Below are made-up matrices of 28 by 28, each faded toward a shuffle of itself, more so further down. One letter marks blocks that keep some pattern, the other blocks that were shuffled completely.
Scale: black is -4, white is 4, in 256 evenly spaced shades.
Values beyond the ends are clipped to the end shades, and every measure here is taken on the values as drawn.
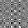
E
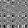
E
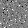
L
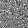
L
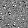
L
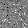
L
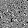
L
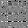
E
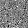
L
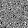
L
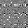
E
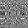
E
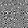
E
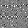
E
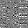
E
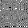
E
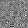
E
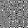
E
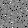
L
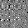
E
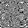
E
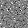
L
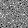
L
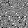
E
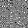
E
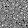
L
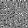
E
